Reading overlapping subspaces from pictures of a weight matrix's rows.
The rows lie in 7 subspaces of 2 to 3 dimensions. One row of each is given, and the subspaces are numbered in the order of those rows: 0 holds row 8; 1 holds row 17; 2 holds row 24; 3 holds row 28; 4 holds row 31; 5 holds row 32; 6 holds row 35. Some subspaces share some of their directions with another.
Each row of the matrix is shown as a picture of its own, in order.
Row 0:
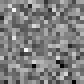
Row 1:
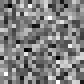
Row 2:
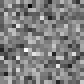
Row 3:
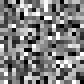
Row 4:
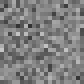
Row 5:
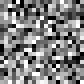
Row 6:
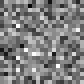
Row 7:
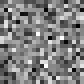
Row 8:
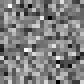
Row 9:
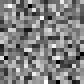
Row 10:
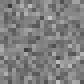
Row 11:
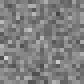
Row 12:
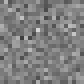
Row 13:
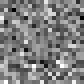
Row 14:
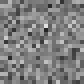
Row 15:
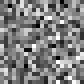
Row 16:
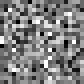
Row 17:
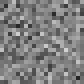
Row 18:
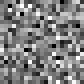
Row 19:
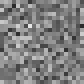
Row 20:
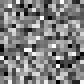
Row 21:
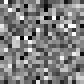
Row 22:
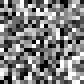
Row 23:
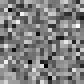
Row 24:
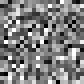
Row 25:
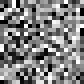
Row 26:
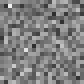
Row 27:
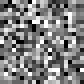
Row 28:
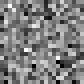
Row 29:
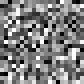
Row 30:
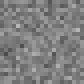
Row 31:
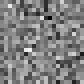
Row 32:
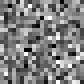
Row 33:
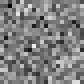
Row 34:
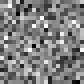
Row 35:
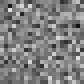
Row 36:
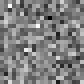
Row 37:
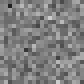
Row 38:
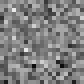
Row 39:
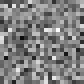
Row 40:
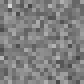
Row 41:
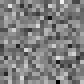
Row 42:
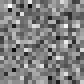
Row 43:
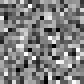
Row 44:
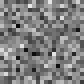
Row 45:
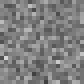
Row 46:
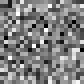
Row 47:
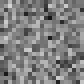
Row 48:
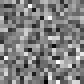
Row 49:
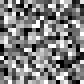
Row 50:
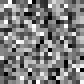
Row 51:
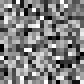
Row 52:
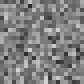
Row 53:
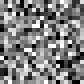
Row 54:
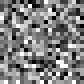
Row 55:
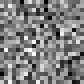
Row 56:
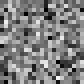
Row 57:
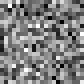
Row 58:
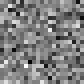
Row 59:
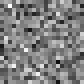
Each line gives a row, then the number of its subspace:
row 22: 4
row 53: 4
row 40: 4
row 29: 2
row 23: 3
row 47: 6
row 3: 4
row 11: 5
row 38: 3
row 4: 1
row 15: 0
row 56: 3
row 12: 4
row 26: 1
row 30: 0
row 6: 0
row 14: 2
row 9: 5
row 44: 0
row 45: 5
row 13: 3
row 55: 4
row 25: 1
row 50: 6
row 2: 0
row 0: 3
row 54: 3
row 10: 0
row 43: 5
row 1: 6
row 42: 6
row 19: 1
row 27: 6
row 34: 2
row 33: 2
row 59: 5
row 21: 4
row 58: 3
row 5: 3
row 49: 4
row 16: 6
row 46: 2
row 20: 0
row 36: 5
